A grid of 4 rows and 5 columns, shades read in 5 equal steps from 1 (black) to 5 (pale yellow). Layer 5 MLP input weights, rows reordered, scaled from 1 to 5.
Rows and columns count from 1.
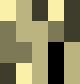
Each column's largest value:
5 5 4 5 4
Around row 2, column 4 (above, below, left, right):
5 1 4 2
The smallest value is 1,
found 2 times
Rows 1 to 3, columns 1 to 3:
5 4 2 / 3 4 4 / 3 3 4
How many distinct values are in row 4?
4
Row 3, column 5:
4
